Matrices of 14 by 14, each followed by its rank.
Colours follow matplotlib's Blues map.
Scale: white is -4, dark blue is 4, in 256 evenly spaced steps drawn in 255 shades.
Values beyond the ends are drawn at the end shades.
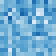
three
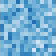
full rank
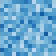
full rank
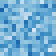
full rank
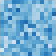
full rank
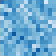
full rank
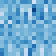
three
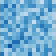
full rank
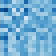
three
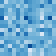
three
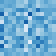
three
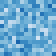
full rank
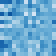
three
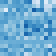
three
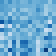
three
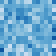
three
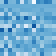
three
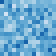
full rank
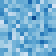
full rank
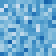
full rank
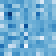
three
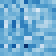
three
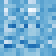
three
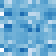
three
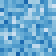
full rank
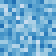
full rank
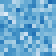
full rank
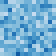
full rank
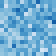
full rank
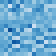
three
